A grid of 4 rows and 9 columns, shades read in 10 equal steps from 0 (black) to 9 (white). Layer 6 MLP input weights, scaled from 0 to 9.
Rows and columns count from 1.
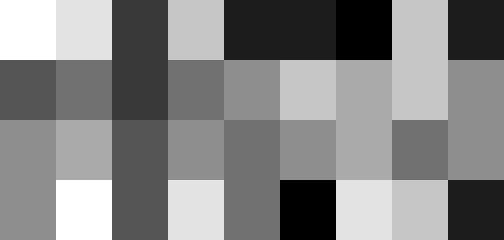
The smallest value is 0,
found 2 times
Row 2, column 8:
7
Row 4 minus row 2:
2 5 1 4 -1 -7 2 0 -4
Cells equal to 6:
3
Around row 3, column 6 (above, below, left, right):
7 0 4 6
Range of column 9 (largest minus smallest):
4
